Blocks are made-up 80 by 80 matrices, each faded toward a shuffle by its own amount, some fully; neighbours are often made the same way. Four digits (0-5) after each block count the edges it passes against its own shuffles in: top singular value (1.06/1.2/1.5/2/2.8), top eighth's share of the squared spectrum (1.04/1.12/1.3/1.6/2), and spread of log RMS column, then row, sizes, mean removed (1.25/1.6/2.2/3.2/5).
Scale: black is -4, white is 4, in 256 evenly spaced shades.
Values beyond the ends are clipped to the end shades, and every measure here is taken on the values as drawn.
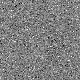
2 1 0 0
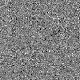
3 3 1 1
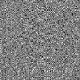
4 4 2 2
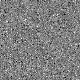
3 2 0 0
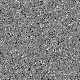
0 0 0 0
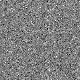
2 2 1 0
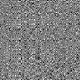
4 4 2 2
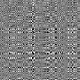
5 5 4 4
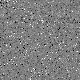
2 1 0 0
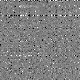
4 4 1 2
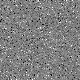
2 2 0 0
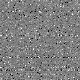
3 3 1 2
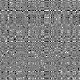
5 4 3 3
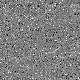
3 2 0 0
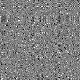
4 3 1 2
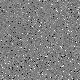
0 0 0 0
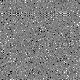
4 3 1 1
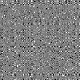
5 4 2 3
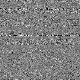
2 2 0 3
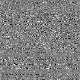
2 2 0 4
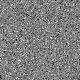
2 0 0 0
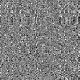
4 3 2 1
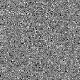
3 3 1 1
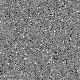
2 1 0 0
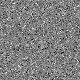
2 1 0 0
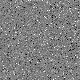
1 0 0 0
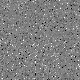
2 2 0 0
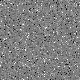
2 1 1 0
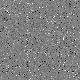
2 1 0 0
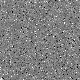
0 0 0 0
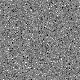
0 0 1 0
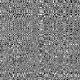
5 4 3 3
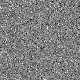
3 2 0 0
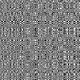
5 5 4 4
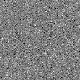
3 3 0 1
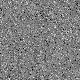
1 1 0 0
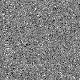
3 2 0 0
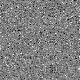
3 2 1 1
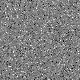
0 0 0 0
